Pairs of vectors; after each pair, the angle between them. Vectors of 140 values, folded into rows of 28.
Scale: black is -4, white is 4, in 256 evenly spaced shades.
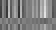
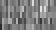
partly aligned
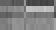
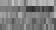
nearly opposite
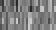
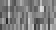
partly aligned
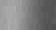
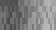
nearly opposite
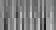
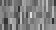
partly aligned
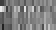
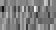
partly opposed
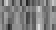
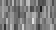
partly opposed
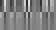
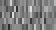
orthogonal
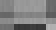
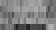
nearly parallel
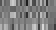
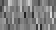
orthogonal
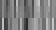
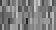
partly aligned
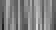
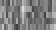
partly opposed
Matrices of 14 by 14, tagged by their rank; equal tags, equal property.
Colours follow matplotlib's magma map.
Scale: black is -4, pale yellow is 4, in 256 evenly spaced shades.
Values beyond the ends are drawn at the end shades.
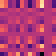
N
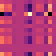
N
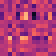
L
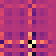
N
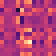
L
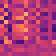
L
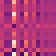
N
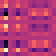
N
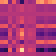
N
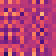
L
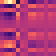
N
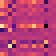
L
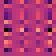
N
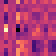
L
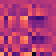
L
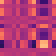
N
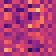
L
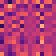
L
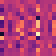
L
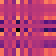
N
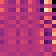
N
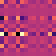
N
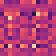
L
